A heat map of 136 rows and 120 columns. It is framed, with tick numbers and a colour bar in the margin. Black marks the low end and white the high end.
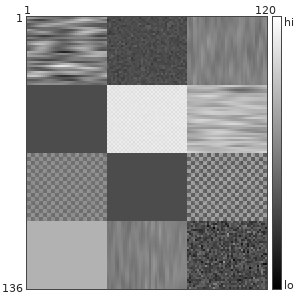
It is made of 4 by 3 panels. Panel 1,1: middling, streaked across, strong in contrast. Panel 1,2: low, fine-grained, faint in contrast. Panel 1,3: middling, streaked downward, faint in contrast. Panel 2,1: low, flat. Panel 2,2: very high, checkered, faint in contrast. Panel 2,3: high, streaked across. Panel 3,1: middling, checkered. Panel 3,2: low, flat. Panel 3,3: middling, checkered, strong in contrast. Panel 4,1: high, flat. Panel 4,2: middling, streaked downward, faint in contrast. Panel 4,3: low, fine-grained.
